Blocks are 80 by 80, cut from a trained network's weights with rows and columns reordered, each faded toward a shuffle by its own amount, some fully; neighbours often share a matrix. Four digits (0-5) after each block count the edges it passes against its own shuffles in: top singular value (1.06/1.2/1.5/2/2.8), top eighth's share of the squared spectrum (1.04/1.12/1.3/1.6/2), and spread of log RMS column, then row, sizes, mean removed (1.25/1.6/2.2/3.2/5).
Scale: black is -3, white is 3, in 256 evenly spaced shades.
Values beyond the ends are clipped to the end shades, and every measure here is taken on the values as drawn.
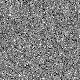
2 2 0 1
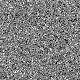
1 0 0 0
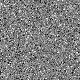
0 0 0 0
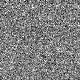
2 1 0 0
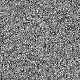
2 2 0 1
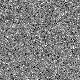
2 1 0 0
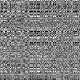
5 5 3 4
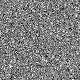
0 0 0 0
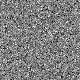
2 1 0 0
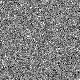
0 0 0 0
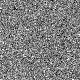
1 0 0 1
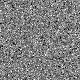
0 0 0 0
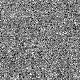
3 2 0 1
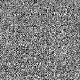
3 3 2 2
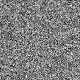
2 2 0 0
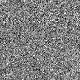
3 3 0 1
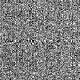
3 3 1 2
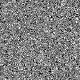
3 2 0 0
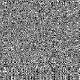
4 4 1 3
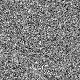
2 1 0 0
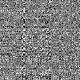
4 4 2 2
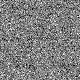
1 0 0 0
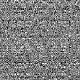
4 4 2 2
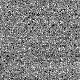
2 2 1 0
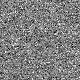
1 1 0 0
